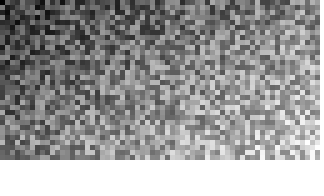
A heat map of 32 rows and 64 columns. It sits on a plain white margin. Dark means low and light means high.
The texture is fine-grained noise. The ninth with the highest average is the bottom right. The halves do not mirror each other. No single row or column stands out from its neighbours. The field climbs toward the bottom right. Overall the values sit about 50% of the way up the scale. The ninth with the lowest average is the top left. There are no regular stripes.
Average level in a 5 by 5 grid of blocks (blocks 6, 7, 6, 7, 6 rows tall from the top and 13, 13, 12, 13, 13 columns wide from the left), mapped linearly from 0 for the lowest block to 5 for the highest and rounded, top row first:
01122 | 11233 | 12334 | 22344 | 23445
